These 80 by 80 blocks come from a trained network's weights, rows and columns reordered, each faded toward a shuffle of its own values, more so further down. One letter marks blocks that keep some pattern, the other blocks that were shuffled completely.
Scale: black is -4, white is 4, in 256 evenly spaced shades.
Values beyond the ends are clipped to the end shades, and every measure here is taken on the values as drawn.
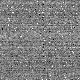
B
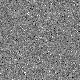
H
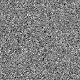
B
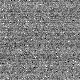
B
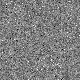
H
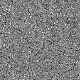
B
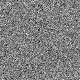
H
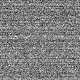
B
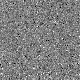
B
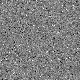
H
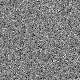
H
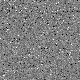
H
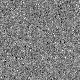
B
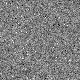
H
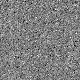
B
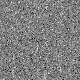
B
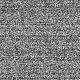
B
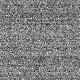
B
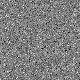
H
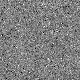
H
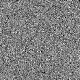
B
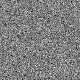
H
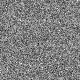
H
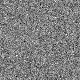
H
